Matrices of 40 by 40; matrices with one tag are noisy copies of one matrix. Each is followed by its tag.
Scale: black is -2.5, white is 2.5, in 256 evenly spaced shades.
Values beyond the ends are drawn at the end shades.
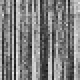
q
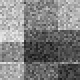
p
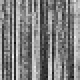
q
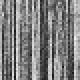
q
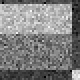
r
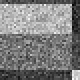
r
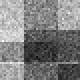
p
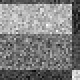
r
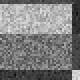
r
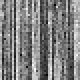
q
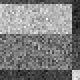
r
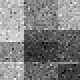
p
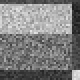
r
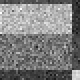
r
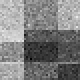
p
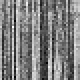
q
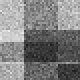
p
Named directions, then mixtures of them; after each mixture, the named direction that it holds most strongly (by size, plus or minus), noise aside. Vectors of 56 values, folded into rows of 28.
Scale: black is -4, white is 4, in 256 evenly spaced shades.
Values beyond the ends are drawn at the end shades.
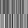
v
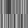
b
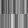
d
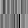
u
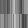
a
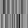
u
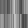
a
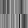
a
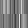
a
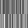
v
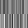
v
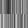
b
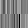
u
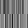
v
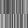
v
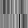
a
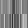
a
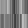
a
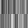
d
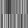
b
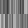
v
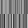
v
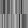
a
